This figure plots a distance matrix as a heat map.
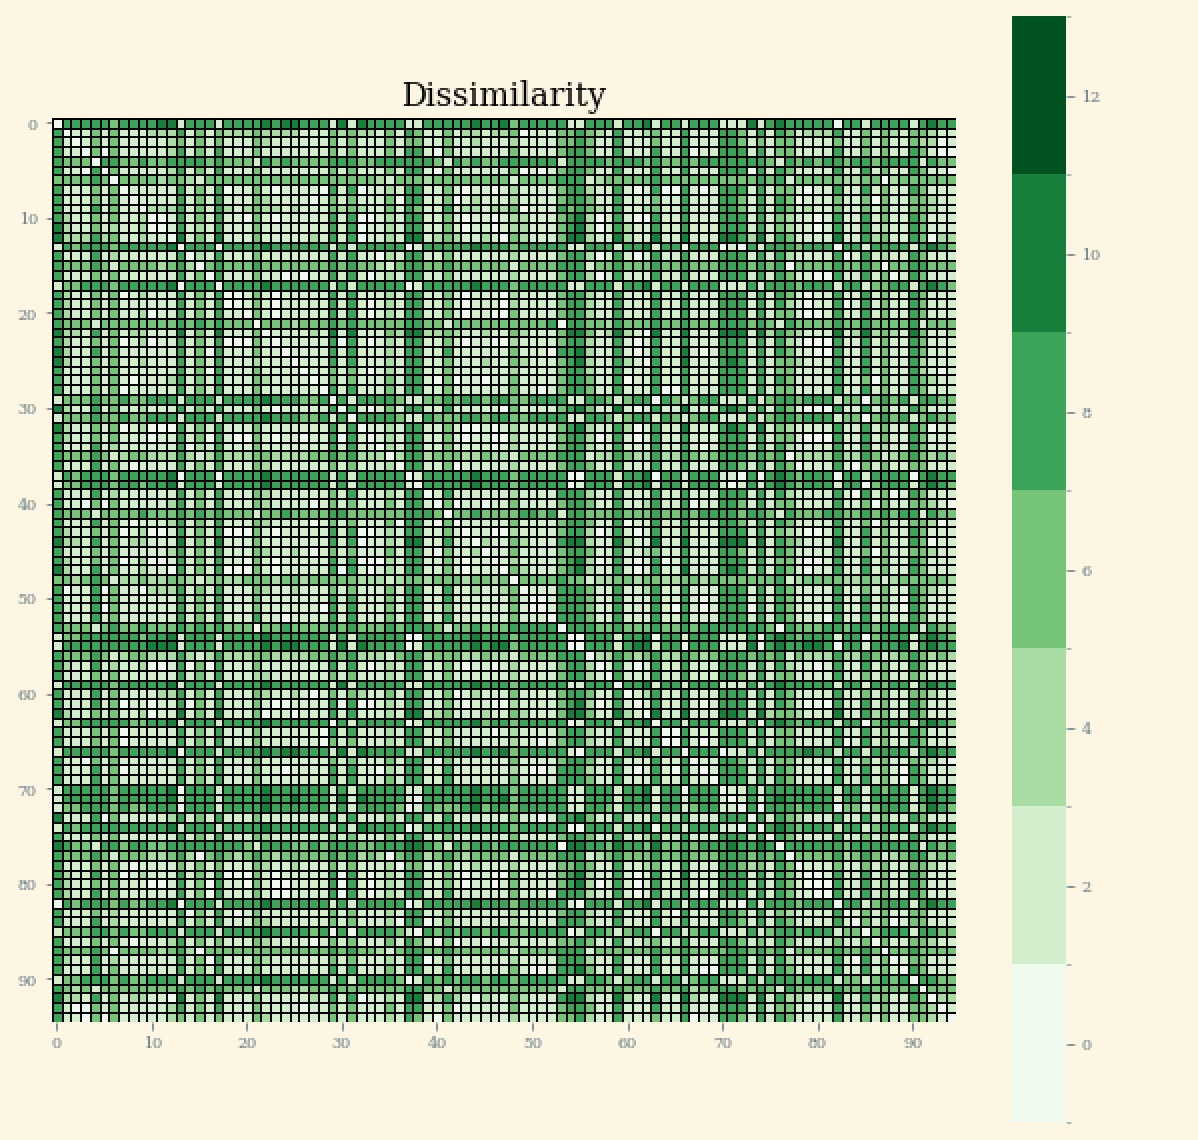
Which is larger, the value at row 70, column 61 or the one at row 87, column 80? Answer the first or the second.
the first
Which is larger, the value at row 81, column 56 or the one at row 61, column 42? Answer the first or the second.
the first
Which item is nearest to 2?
93
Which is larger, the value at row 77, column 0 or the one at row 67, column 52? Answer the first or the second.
the first
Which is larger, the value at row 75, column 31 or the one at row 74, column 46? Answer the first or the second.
the second
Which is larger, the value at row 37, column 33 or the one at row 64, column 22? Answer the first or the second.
the first
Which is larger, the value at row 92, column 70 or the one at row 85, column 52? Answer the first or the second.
the first
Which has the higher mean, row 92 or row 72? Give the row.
72
